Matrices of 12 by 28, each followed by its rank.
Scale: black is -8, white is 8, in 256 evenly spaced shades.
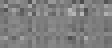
two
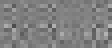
two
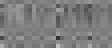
two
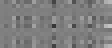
two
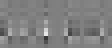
one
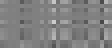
one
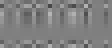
one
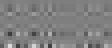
one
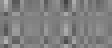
one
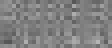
two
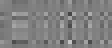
one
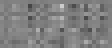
two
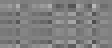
one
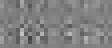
two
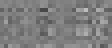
two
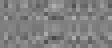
two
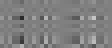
one
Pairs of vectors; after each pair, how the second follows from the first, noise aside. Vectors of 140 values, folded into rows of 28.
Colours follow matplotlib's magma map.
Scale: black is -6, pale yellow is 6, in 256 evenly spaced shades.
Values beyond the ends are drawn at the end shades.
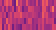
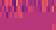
partly zeroed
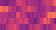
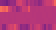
partly zeroed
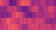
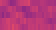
shrunk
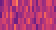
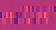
partly zeroed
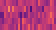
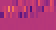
partly zeroed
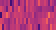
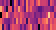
scaled up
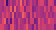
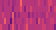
partly zeroed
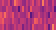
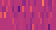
partly zeroed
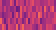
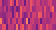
copied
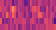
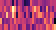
scaled up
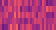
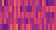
copied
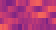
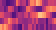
scaled up
